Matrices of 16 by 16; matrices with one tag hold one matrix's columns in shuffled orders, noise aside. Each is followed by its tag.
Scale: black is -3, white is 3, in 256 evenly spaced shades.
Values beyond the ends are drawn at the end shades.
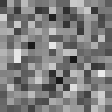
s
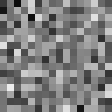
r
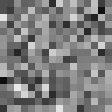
r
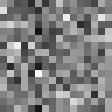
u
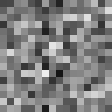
u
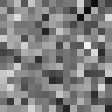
r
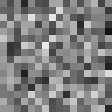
u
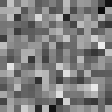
r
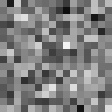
r
